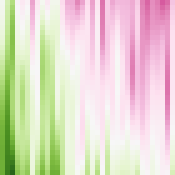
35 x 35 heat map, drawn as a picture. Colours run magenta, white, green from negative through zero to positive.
The ninth with the lowest average is the top right. The bottom left is the ninth with the highest average. The grain runs up and down. The field climbs toward the bottom left.
